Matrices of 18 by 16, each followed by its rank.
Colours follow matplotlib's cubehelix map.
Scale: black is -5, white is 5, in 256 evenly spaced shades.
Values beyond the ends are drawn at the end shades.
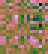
three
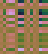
one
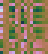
two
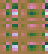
one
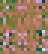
three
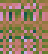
two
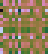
two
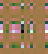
one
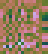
three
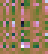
two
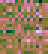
three
